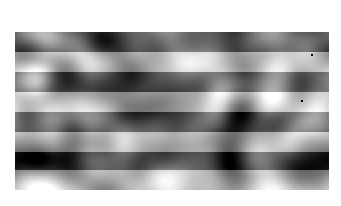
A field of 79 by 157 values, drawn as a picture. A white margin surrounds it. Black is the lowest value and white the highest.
Stripes: horizontal, repeating 4 times. Average level on the scale: 50%. Lone odd cells: 2, each lower than its neighbours. Slope: none.
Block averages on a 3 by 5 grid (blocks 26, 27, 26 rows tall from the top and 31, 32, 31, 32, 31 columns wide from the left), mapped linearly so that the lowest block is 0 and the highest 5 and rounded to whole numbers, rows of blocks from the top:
30323 / 42125 / 13422
